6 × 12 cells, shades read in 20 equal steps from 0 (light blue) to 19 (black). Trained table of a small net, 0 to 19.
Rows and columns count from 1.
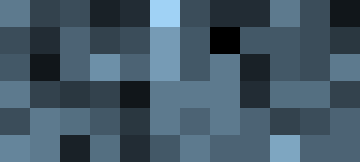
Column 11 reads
12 12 12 9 12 10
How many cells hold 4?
1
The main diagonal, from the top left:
8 15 10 13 14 11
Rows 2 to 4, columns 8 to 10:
19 11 11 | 8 16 11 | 8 15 9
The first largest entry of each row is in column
12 8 2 5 5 3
